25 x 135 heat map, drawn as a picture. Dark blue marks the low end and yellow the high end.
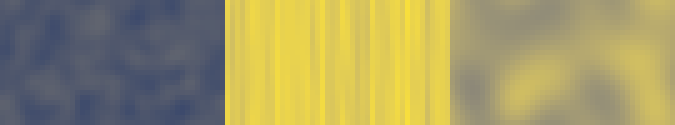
It is made of 1 by 3 panels. Panel 1,1: low, blotchy, faint in contrast. Panel 1,2: very high, streaked downward, faint in contrast. Panel 1,3: high, smooth.
